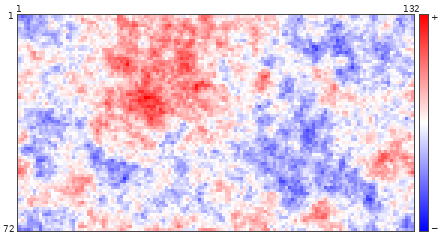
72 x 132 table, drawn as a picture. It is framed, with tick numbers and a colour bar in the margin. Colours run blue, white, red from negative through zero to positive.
The halves do not mirror each other. No row or column stands out. There are no lone odd cells.
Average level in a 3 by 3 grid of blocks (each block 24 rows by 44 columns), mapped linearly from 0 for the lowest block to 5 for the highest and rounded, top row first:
350 / 331 / 221
